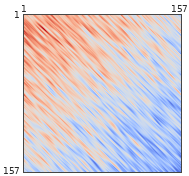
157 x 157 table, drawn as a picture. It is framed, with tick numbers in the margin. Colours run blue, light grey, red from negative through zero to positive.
Slope: up to the top left. Lone odd cells: none. Grain: diagonal, down to the right. Ninth with the lowest average: bottom right. Odd rows or columns: none. Ninth with the highest average: top left. Mirror symmetry: none.
